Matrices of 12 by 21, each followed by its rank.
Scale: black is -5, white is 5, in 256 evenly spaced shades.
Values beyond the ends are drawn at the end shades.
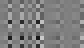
one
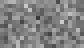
full rank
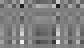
one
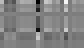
one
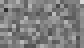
full rank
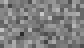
full rank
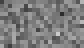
full rank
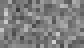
full rank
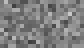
full rank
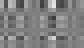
one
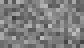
full rank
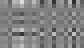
one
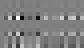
one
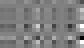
one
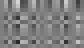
one
